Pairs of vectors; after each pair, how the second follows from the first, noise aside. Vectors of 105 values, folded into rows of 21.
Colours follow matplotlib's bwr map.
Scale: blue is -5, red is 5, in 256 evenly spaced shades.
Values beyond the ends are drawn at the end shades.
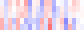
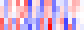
scaled up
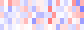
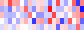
scaled up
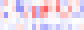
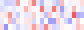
shuffled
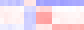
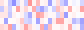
shuffled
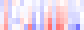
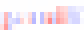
partly zeroed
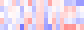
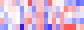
scaled up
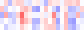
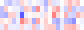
sign-scrambled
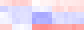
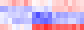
scaled up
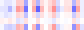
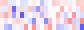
shuffled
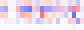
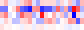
scaled up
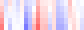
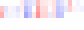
partly zeroed
